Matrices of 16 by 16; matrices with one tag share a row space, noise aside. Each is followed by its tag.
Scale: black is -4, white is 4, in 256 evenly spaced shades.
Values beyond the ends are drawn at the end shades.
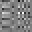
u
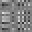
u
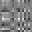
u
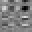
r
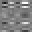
r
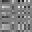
u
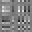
u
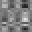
r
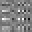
u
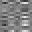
r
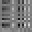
u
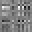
u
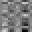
r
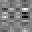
r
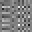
u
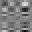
r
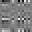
u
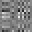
u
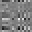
u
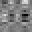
r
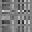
u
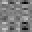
r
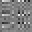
u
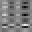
r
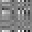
u
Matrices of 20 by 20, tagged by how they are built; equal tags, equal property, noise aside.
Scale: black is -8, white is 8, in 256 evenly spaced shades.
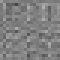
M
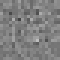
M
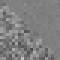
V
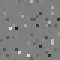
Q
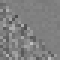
V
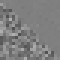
V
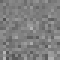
M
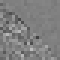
V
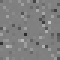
Q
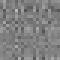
M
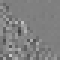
V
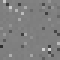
Q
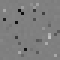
Q
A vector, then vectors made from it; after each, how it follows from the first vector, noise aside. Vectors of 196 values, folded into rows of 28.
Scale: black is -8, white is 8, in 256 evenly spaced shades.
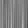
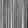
scaled up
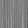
shrunk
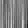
scaled up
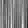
scaled up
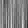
scaled up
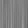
shrunk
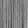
negated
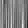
scaled up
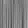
negated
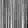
scaled up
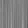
shrunk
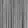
negated
